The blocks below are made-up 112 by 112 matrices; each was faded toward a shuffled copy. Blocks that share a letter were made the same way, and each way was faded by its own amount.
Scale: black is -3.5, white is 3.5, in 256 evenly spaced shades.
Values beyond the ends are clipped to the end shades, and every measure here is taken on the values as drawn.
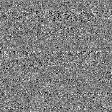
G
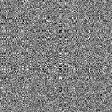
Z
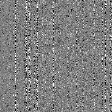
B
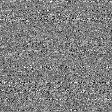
G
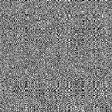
Z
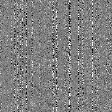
B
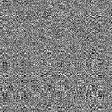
Z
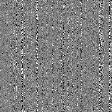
B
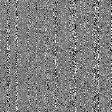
B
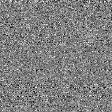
G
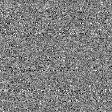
G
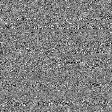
G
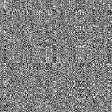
Z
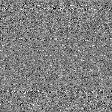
G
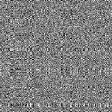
Z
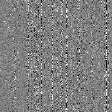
B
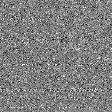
G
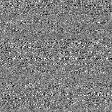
G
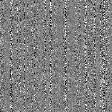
B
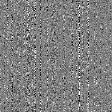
B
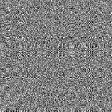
Z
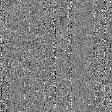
B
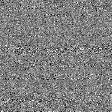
G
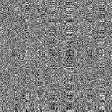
Z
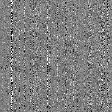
B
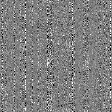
B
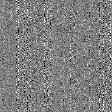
B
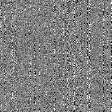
B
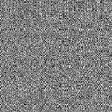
Z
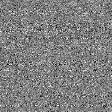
G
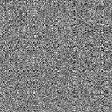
Z
